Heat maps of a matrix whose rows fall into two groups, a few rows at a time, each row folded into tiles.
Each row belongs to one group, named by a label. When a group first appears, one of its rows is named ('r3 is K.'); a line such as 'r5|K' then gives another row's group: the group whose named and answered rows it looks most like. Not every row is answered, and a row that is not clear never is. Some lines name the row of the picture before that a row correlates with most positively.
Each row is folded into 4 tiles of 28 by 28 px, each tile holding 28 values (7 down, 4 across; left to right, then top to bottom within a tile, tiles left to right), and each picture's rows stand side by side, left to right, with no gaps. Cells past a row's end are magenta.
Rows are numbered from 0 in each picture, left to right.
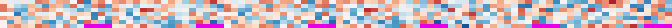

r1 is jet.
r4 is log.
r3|jet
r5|log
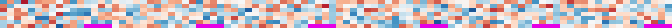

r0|log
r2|jet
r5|jet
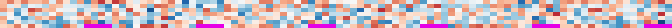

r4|log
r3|jet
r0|jet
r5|jet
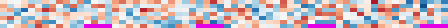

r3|log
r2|log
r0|jet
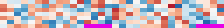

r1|log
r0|jet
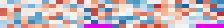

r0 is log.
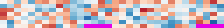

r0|log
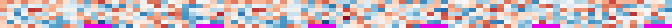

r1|log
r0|jet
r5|log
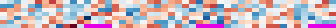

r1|jet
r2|log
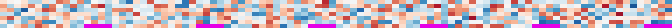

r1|log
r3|jet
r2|log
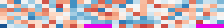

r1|log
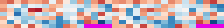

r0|jet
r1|jet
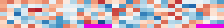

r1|log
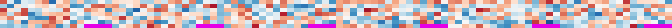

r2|log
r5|log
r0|log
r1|jet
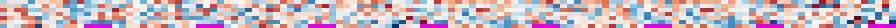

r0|log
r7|jet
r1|log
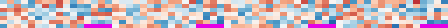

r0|log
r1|jet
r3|log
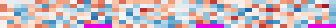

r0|jet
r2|jet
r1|jet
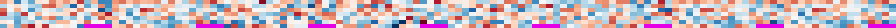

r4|jet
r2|log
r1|jet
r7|jet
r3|jet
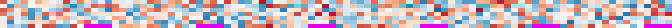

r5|log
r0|log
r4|log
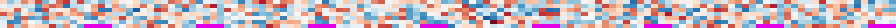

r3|log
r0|log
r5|log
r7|log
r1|jet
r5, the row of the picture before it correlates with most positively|5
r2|log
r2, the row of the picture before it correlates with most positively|4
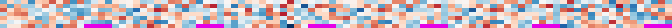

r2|log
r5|log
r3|jet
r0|log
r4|jet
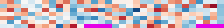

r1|jet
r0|log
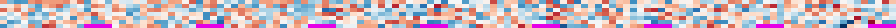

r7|jet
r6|jet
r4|log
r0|log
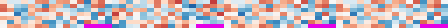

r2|jet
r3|jet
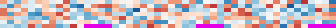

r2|log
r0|log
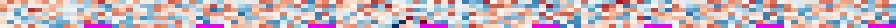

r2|jet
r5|log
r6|jet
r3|jet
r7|jet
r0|jet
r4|log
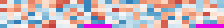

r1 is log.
